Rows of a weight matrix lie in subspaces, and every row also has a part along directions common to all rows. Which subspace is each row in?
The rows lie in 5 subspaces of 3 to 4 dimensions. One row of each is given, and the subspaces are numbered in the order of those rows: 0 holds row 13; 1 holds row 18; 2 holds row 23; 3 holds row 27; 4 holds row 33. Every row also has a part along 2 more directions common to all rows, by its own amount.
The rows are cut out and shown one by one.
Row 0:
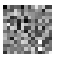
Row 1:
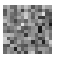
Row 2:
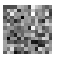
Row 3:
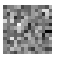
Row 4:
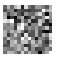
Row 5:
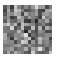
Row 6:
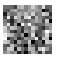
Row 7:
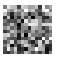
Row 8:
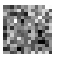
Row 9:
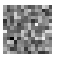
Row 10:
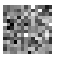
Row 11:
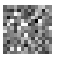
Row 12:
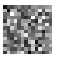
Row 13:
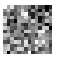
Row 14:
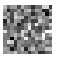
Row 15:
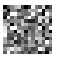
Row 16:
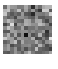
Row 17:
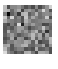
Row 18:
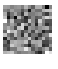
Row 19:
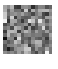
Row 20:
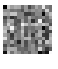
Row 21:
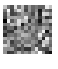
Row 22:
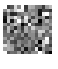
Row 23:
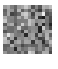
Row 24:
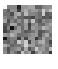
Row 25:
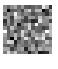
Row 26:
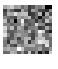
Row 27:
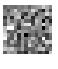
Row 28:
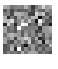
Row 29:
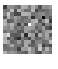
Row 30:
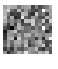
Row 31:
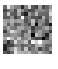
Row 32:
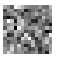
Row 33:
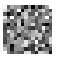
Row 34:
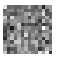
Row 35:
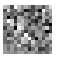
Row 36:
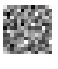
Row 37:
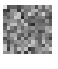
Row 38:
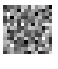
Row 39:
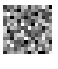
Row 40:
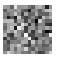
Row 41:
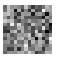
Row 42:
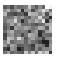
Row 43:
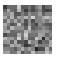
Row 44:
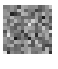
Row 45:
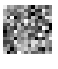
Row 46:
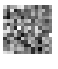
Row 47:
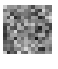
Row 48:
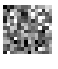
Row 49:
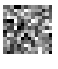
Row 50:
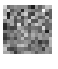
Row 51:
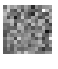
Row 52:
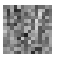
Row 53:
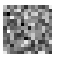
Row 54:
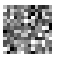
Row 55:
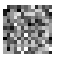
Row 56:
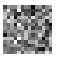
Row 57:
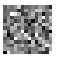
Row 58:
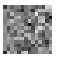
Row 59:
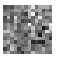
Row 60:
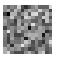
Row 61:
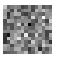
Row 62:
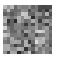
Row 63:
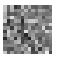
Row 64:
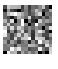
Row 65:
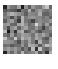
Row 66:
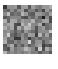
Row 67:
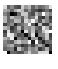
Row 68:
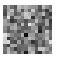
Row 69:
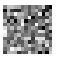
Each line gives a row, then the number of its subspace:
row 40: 1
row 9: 4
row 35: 1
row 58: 0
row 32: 1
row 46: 1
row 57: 2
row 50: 4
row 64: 0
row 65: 1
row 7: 3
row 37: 3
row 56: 3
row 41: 2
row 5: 1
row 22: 1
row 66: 2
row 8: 0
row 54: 0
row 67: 2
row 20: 3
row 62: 0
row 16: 3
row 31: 4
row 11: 2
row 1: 2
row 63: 1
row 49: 1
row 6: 2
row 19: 1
